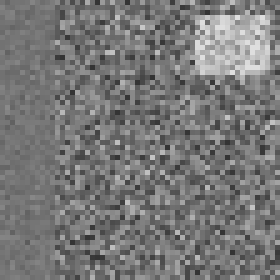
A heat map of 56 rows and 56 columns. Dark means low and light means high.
Ninth with the highest average: top right. Average level on the scale: 50%. Odd patch: higher, in the top right. Seam: vertical, 20% of the way across, the left part calmer.
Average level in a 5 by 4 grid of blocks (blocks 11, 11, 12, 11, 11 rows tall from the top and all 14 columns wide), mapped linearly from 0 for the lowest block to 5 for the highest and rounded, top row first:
0 0 1 5 | 0 0 1 3 | 0 0 0 0 | 0 0 0 0 | 0 0 0 0
